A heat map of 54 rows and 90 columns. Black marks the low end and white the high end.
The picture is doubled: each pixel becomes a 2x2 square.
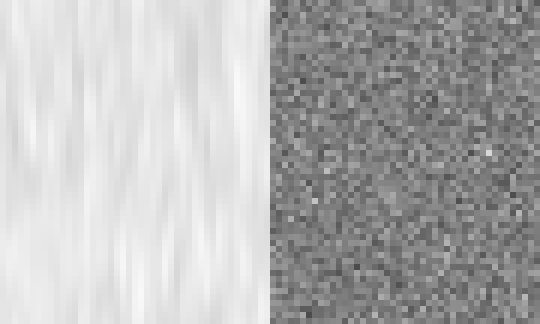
The table splits into one row of 2 panels. Panel 1,1: very high, streaked downward, faint in contrast. Panel 1,2: middling, fine-grained.
